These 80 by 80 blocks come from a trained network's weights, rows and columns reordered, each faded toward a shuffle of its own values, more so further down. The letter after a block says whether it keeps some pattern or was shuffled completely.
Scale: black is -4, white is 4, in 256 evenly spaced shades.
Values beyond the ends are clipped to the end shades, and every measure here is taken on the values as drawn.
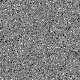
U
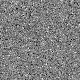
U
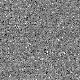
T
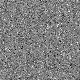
U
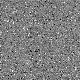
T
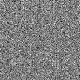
T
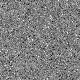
U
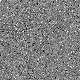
U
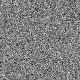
U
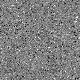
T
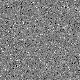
T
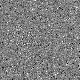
T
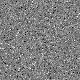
U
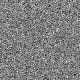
T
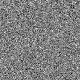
T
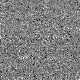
T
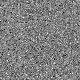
U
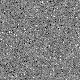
U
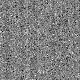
T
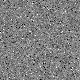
U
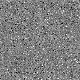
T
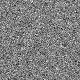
T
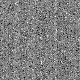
T
